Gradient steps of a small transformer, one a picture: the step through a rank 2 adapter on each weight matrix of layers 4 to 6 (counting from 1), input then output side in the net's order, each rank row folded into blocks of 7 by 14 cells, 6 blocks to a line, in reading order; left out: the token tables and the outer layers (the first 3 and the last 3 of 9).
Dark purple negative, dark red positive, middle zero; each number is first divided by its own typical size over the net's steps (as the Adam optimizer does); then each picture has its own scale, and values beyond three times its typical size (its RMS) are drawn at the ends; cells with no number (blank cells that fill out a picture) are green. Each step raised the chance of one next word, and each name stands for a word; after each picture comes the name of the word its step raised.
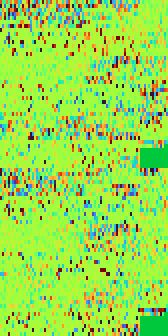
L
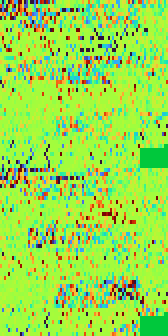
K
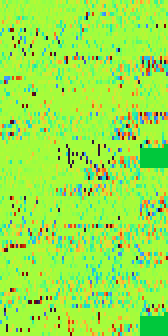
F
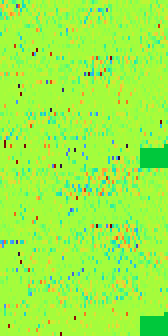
F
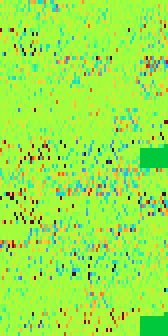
F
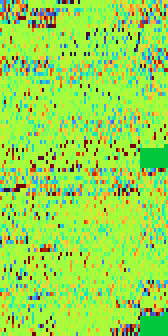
K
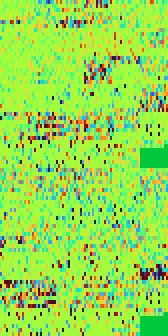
L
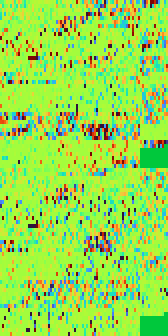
L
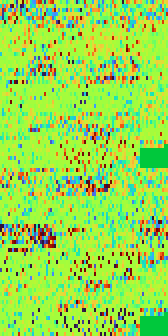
L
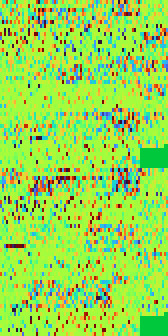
K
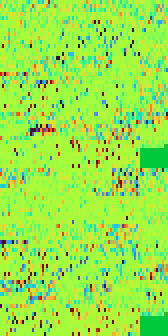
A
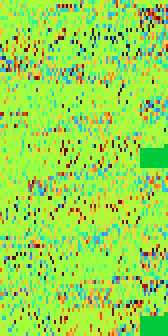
K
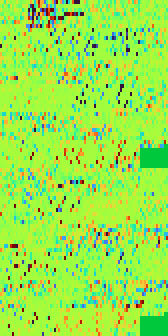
A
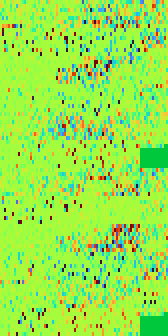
A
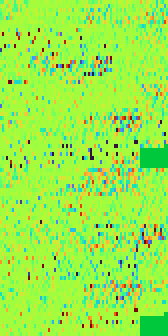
F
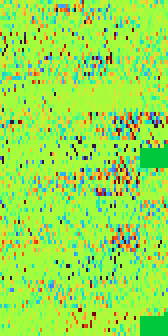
F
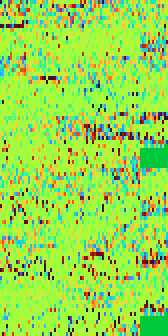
L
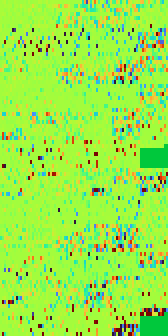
A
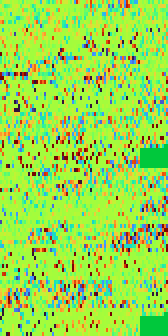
K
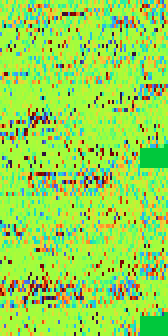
K
